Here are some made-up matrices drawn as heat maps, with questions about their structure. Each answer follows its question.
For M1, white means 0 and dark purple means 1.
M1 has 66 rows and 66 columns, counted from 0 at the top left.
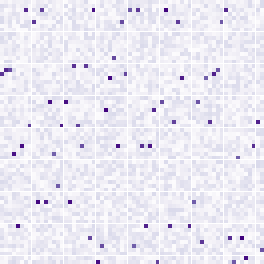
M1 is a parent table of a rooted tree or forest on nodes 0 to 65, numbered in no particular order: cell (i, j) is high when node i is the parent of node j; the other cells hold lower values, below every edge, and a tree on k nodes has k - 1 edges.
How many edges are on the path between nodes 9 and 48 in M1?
2
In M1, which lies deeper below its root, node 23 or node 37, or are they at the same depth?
node 37
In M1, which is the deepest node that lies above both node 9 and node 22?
59
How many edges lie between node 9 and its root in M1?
6
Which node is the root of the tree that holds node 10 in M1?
62
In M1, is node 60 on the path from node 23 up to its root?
yes
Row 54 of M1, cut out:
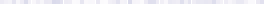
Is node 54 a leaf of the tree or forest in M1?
yes
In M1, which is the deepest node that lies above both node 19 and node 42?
56
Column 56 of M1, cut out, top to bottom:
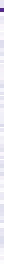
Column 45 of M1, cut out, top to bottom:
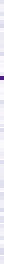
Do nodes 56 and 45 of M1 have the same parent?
no
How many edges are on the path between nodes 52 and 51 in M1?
9
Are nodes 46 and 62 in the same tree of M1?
no
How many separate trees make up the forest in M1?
2
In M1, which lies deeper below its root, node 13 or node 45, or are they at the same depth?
node 13
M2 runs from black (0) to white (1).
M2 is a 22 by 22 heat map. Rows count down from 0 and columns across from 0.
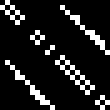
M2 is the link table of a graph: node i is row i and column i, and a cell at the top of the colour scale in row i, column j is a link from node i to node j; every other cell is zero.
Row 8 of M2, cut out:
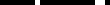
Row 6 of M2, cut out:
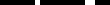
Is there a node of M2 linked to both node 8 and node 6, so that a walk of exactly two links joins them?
yes
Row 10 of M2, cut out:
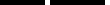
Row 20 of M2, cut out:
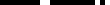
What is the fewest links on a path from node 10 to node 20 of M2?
2
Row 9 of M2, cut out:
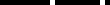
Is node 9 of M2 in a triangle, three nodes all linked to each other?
no
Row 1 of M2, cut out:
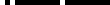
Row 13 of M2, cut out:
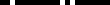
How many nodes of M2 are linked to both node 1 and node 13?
2
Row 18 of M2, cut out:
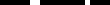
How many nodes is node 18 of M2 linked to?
3
